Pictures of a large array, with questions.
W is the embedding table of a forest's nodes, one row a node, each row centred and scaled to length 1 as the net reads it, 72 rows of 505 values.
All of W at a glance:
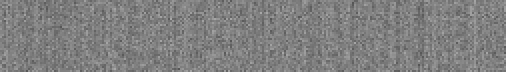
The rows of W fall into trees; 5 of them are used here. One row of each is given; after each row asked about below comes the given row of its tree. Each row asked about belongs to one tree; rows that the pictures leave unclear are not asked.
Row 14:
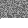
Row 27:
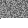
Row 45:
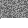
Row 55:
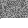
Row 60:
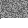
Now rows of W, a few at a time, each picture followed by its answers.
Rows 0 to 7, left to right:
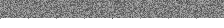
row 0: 27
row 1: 60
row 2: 55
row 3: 60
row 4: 60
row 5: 14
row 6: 45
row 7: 55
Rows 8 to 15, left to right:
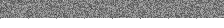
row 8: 45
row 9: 14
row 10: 14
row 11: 45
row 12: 27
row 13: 27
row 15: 14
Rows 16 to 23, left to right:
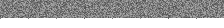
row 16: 60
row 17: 60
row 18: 55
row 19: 55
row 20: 27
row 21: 14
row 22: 55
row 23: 27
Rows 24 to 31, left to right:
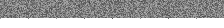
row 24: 45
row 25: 60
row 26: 14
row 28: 60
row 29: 14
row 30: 55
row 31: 27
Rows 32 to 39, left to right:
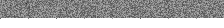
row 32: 27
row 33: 55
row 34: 27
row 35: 45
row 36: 14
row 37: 27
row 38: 55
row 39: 14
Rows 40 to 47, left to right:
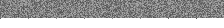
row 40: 60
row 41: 60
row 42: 27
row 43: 14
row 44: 60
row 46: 27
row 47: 60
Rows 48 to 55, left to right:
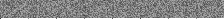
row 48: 60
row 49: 60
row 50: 27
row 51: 55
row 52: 55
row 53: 55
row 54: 55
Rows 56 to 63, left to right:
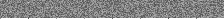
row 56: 14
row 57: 55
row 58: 27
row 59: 14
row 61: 55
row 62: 60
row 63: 55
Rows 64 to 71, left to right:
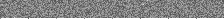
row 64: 14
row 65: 27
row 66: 14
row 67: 27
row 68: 45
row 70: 27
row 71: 27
